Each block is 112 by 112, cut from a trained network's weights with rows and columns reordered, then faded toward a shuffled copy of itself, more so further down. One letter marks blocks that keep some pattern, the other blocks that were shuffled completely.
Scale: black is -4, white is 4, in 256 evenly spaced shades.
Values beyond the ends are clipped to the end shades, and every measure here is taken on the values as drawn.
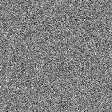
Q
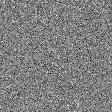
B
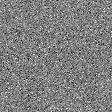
B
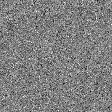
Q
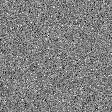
B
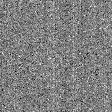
Q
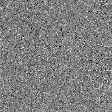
Q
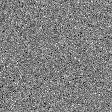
B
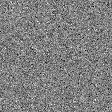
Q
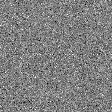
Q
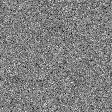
B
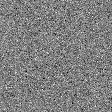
B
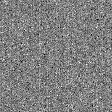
Q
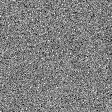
B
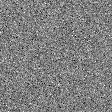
B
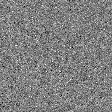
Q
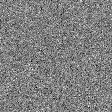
B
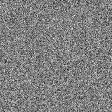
Q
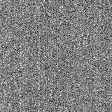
Q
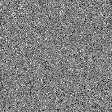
Q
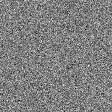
B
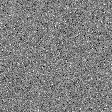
B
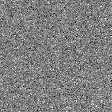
Q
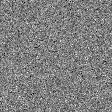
B
